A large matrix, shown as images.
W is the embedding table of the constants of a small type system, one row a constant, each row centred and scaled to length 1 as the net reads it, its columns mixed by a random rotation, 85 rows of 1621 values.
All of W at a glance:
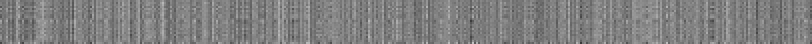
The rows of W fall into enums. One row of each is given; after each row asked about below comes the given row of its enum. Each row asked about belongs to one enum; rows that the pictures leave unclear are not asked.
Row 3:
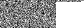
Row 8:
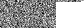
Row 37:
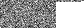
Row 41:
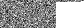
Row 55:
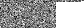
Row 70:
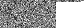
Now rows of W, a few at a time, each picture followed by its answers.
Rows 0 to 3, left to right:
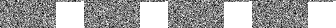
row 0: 8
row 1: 55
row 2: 41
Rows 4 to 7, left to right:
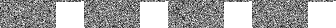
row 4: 55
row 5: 37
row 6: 70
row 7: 37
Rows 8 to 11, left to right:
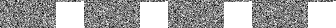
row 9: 55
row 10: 41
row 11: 55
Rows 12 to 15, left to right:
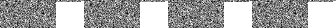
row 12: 3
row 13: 3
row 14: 55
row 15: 3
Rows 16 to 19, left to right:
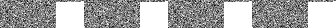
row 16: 41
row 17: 55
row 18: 41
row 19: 37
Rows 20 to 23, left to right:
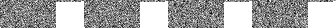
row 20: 37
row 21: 37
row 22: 3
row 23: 8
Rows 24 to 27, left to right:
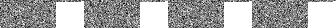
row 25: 8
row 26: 55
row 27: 41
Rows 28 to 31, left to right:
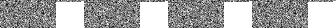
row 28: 3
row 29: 55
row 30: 55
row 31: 3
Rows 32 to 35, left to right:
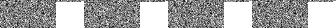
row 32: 3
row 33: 55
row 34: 8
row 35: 3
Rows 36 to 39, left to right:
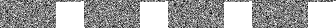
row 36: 41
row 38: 3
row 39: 55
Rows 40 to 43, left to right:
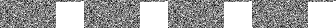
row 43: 37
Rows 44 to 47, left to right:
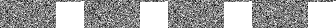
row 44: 41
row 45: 70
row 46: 41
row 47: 55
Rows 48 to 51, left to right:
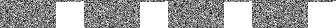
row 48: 41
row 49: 55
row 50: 3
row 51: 55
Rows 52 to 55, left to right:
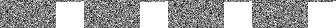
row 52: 41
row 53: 41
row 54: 3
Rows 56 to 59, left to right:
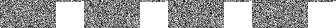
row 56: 37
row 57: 8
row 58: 8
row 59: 55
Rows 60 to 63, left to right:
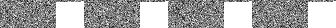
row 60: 41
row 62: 70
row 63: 37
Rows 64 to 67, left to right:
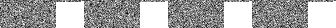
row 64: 55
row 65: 3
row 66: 37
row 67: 37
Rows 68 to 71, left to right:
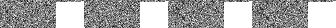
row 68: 41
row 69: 37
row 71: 70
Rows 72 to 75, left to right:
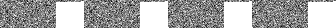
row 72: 41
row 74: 37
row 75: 37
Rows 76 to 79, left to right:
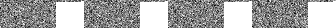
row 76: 55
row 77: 41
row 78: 41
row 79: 8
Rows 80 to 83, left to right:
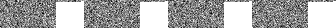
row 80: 8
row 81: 41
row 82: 3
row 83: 37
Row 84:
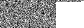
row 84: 3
